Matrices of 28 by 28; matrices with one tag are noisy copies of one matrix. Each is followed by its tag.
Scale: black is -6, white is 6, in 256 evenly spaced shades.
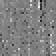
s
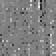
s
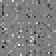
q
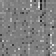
s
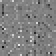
q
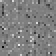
q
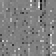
s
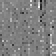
s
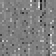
s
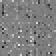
q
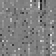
s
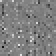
q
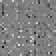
q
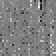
s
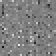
q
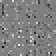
q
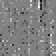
s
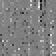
s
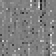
s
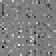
q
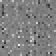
q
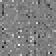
q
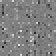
q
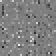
q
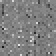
q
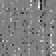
s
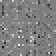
q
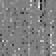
s
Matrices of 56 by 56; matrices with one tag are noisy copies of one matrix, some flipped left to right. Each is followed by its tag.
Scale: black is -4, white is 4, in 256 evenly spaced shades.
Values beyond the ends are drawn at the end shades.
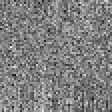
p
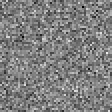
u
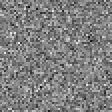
u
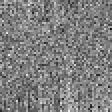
p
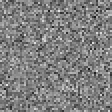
u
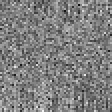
p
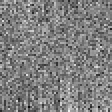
p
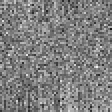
p
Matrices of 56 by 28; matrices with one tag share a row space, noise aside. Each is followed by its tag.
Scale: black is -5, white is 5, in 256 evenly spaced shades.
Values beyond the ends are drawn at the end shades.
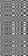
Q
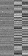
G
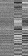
G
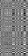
Q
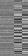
G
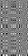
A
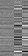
G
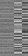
G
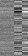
G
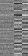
G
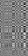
Q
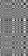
Q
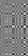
Q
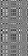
A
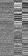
G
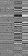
G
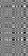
Q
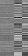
G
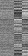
G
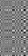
Q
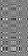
A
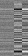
G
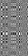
A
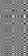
Q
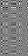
A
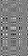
A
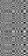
Q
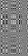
A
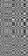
Q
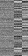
G
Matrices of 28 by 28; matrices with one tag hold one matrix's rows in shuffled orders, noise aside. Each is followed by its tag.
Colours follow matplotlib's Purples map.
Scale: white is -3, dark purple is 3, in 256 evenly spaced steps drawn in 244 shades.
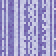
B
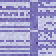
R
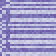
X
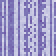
B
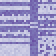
R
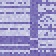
R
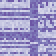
R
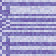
X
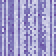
B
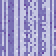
B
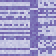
R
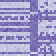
R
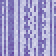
B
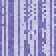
B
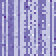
B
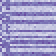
X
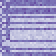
X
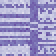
R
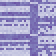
R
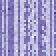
B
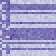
X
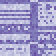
R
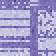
R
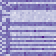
X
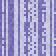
B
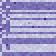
X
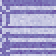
X
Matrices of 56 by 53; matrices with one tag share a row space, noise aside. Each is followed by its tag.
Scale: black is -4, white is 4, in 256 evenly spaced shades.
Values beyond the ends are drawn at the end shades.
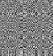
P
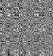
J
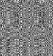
J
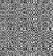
P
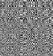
P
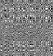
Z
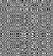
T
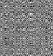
Z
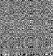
Z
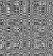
J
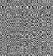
T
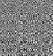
P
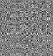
T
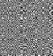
P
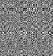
P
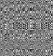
Z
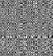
P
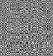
T
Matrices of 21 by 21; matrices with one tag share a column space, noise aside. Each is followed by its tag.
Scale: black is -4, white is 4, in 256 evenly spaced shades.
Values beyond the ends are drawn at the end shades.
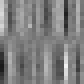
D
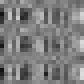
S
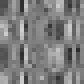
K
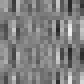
K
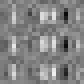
S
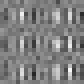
S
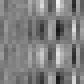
K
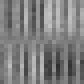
D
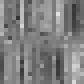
D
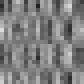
K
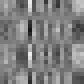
K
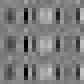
S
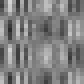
K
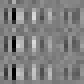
S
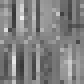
D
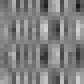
K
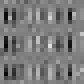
S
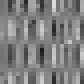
K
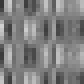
K
